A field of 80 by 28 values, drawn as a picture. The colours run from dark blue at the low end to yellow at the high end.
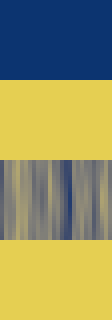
It is made of 4 by 1 panels. Panel 1,1: very low, flat. Panel 2,1: very high, flat. Panel 3,1: middling, streaked downward, strong in contrast. Panel 4,1: very high, flat.
